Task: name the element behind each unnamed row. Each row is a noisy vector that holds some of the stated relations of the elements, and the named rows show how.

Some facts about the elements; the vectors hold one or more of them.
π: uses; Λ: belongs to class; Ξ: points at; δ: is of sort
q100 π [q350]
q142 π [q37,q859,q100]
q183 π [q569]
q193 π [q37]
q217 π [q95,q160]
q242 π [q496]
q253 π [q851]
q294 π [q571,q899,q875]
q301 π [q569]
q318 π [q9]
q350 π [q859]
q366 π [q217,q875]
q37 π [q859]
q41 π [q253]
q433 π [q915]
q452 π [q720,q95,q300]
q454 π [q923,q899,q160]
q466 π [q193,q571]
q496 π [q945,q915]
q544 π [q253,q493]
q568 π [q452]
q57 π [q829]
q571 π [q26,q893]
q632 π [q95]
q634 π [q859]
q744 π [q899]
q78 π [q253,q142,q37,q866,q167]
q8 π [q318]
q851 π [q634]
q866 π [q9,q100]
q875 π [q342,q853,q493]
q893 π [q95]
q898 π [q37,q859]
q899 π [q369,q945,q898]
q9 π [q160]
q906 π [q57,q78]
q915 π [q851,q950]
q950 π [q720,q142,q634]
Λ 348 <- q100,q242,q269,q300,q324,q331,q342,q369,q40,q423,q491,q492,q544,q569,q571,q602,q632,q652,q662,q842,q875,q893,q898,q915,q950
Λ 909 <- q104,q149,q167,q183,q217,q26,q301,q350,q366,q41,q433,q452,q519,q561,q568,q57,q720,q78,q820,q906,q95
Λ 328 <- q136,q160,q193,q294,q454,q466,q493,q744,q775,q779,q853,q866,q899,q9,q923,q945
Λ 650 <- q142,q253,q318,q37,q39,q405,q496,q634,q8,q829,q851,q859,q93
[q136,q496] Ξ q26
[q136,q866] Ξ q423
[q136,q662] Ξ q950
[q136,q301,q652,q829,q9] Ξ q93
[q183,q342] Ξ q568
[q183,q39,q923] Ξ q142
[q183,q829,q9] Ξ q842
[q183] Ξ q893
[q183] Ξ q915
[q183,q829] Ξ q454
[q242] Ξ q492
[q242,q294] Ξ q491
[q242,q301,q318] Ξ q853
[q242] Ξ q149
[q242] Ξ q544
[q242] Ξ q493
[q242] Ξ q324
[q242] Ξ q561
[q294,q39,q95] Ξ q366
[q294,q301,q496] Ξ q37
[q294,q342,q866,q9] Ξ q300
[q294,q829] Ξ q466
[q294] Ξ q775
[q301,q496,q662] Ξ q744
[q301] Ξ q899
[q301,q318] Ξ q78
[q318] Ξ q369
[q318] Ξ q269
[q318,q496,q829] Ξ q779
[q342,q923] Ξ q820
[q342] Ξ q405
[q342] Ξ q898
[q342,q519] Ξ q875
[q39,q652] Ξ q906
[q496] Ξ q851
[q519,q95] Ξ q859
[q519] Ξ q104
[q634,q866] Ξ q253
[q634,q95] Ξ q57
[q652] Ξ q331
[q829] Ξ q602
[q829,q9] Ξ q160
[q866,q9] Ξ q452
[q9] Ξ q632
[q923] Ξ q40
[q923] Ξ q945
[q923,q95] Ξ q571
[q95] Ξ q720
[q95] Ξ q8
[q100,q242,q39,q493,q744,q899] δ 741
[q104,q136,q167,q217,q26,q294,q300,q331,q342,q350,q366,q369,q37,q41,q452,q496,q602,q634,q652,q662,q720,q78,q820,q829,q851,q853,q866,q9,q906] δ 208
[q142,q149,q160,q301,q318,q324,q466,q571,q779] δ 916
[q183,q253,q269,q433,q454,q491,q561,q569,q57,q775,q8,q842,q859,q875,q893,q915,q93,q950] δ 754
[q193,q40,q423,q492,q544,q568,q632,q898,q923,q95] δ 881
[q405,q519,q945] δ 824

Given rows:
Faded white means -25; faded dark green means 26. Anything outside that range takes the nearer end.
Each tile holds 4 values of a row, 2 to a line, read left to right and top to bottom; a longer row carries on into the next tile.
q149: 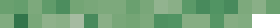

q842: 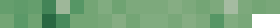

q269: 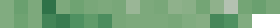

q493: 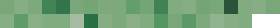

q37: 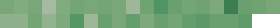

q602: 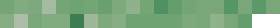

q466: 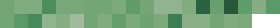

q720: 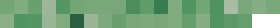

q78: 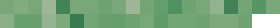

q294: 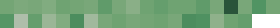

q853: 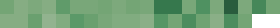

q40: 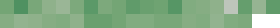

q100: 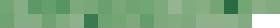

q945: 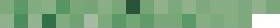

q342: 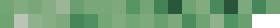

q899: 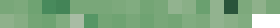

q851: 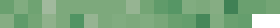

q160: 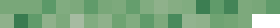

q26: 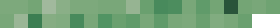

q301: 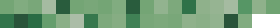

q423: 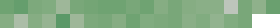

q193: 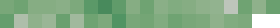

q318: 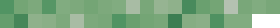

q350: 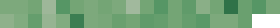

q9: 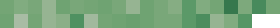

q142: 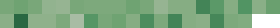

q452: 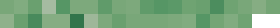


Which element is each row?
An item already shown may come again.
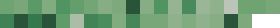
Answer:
q569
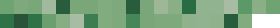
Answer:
q301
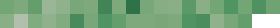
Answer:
q652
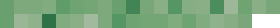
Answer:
q405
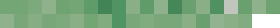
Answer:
q568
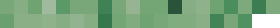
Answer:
q829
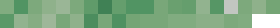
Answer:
q95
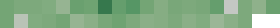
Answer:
q632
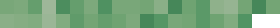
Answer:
q906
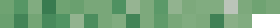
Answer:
q561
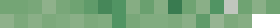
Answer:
q568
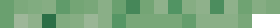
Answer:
q405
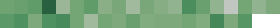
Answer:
q8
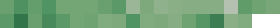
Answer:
q433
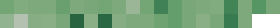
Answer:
q369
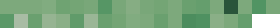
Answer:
q294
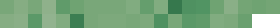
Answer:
q366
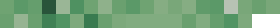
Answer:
q875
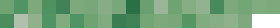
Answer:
q519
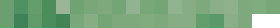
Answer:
q950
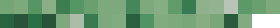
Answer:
q183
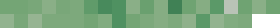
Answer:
q568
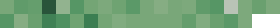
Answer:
q875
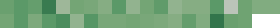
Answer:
q859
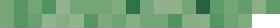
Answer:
q571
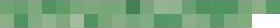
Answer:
q324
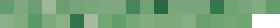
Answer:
q300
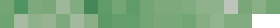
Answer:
q923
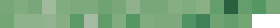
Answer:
q496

